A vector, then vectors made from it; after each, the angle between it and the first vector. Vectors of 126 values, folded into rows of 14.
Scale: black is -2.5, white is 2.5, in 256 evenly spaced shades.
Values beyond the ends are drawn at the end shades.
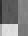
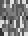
orthogonal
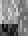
nearly opposite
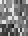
partly opposed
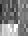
nearly parallel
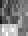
nearly parallel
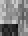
nearly opposite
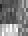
nearly parallel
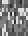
orthogonal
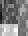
nearly parallel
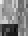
nearly opposite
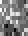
partly opposed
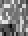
partly opposed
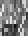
partly opposed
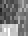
nearly parallel
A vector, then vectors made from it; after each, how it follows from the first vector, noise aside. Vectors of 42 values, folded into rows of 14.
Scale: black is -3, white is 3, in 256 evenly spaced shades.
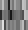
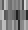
reversed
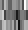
reversed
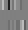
partly zeroed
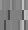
partly zeroed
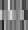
negated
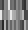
negated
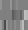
partly zeroed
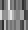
negated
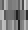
reversed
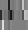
partly zeroed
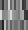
negated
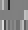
partly zeroed
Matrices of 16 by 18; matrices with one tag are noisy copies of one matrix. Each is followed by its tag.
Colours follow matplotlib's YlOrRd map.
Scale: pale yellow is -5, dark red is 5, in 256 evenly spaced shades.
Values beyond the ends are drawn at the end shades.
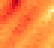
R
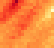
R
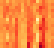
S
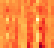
S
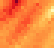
R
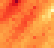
R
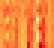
S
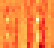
S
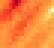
R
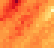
R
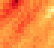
R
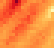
R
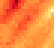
R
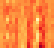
S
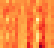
S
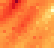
R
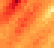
R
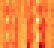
S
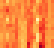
S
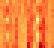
S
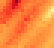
R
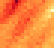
R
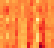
S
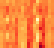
S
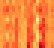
S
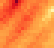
R
